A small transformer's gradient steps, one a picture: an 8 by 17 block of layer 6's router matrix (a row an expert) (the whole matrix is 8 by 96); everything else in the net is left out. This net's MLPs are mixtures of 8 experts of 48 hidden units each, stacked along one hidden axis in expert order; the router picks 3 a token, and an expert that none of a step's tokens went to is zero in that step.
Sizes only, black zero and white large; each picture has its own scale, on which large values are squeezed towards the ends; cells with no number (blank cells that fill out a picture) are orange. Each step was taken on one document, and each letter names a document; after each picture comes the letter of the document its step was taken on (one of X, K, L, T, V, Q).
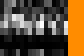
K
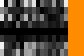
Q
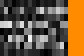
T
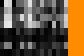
K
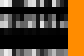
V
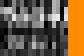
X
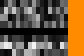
Q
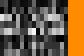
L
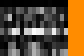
L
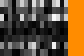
X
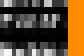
V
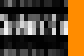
K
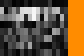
L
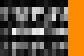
L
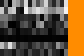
Q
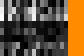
Q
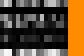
V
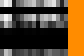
V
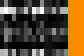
T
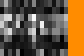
X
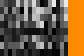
Q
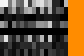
T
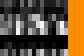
K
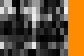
Q
